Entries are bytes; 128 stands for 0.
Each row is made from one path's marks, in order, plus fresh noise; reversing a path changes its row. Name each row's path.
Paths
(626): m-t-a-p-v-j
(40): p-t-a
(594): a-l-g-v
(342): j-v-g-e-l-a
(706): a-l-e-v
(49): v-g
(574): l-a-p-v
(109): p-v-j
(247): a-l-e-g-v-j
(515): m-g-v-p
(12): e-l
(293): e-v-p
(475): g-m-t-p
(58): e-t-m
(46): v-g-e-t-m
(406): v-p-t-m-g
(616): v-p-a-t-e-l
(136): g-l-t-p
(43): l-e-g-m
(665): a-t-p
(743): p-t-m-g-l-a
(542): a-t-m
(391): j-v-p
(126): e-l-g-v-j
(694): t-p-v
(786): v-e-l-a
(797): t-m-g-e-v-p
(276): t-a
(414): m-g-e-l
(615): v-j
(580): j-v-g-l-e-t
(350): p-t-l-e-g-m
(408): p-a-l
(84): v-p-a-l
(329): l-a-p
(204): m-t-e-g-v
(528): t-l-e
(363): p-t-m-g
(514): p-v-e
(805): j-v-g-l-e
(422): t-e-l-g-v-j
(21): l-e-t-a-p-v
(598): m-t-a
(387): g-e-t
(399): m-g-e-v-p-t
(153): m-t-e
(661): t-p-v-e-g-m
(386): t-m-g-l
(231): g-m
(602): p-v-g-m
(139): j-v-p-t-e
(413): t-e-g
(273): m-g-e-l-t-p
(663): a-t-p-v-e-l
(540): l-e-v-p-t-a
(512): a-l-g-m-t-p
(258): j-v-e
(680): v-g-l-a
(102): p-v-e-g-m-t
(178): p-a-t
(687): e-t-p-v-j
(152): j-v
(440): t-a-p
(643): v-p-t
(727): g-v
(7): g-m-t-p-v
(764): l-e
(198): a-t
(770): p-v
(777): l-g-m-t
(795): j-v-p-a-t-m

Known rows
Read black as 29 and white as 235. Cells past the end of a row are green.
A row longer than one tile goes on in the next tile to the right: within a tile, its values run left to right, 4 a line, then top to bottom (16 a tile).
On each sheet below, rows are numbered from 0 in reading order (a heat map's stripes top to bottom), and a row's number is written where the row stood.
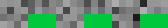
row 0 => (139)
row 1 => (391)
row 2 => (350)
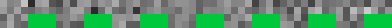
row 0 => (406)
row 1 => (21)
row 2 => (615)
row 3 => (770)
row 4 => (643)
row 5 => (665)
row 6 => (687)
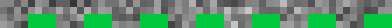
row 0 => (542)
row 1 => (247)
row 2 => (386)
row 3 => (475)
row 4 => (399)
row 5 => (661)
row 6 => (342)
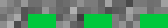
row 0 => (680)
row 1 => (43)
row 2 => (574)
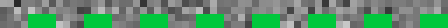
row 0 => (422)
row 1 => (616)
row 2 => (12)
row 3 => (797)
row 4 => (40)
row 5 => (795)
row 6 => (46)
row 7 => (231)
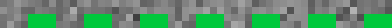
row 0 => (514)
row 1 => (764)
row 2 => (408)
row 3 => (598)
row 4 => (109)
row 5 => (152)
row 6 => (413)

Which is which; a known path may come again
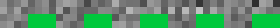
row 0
(49)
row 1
(805)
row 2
(661)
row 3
(126)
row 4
(58)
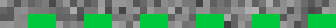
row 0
(276)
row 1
(386)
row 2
(139)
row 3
(293)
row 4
(7)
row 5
(342)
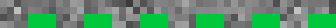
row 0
(413)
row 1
(178)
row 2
(706)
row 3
(109)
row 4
(387)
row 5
(694)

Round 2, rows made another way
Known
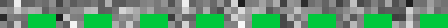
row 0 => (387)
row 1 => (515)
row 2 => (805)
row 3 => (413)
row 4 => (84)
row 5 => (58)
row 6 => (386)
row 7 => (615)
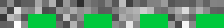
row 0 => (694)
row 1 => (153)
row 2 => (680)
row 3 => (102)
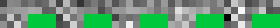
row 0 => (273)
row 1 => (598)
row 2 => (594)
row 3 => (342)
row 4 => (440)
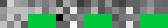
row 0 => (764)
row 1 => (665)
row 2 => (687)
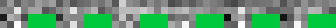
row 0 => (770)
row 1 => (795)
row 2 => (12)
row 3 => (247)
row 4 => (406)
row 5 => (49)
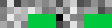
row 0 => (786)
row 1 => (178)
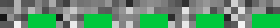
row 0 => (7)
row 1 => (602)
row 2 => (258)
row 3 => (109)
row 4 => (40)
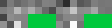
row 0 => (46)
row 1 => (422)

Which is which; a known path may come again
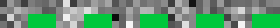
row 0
(153)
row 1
(786)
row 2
(49)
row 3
(542)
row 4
(102)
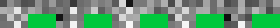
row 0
(663)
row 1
(391)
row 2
(84)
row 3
(574)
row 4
(7)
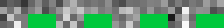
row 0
(626)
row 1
(43)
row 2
(580)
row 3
(643)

